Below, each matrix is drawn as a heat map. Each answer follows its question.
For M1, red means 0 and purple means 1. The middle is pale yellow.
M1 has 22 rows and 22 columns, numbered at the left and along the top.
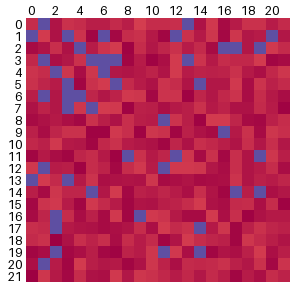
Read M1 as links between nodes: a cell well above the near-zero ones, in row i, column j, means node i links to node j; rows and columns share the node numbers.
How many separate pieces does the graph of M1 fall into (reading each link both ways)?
5
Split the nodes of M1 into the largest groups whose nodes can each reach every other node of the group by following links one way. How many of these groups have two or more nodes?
1
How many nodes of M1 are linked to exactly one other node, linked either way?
3
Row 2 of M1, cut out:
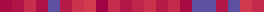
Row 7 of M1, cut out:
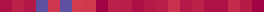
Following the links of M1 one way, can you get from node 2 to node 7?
yes
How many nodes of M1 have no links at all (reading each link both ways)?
4
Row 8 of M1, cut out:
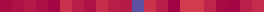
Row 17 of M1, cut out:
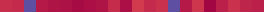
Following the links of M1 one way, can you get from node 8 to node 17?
yes
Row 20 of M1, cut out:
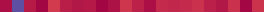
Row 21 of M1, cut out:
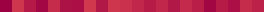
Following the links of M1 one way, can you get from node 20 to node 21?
no
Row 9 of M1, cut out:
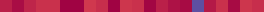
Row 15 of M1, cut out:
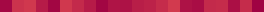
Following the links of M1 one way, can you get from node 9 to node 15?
no
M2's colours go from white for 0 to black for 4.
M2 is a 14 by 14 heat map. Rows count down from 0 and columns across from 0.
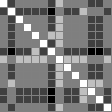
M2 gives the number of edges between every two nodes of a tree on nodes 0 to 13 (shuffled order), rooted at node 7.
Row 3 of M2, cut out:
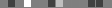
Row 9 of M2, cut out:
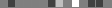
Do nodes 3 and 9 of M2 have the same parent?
yes
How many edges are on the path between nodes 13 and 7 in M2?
1
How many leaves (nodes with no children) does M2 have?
11
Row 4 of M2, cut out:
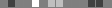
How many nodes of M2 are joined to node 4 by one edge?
2
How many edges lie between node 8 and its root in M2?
1
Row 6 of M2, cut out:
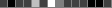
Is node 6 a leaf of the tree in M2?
yes
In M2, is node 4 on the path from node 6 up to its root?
yes
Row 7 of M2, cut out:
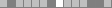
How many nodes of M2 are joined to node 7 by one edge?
9
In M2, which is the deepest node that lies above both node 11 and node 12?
10
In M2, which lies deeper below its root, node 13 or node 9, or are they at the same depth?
the same depth
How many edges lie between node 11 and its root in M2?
2
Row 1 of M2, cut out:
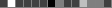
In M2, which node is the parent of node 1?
10
